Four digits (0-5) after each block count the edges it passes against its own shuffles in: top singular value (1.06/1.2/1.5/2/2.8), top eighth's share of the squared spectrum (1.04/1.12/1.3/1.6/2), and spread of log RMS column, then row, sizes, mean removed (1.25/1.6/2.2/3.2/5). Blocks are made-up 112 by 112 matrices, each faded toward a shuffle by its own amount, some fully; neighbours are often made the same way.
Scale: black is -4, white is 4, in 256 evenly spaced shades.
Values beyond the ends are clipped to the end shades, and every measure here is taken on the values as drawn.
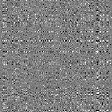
5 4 3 3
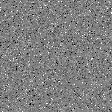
2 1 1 0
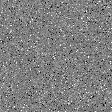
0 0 0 0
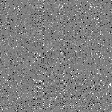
4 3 2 1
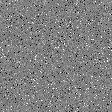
2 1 0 0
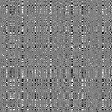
5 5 4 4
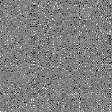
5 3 2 2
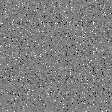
3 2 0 0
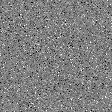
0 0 0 0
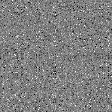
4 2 2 1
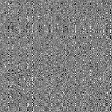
5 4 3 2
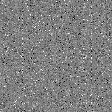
3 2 1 0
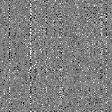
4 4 3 2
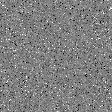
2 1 0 0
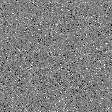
2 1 0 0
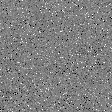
0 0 0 0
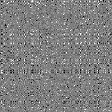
5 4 3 2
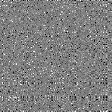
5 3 2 2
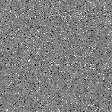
3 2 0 1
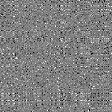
5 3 2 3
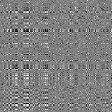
5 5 4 4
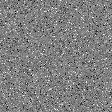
2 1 0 0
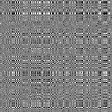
5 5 4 4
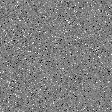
2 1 0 0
